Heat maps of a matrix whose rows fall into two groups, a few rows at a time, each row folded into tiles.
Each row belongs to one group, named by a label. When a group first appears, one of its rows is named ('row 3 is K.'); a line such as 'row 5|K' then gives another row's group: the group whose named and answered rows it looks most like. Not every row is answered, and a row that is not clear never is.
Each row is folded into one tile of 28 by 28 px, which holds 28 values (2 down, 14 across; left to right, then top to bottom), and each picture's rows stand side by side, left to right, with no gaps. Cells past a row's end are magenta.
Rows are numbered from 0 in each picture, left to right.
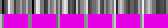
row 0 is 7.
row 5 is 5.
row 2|5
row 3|5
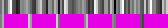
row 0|5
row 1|7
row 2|7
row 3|7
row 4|7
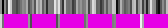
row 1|7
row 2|5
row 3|5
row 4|5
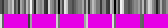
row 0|7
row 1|5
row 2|7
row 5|5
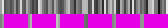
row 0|5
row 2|7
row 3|5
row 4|5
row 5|7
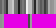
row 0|7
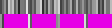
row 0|7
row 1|7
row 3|7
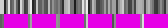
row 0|5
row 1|5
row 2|7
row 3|5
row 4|5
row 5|5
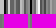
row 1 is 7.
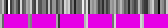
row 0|5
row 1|5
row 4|5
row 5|7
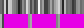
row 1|7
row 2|5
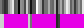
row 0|7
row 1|7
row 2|7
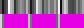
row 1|7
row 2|5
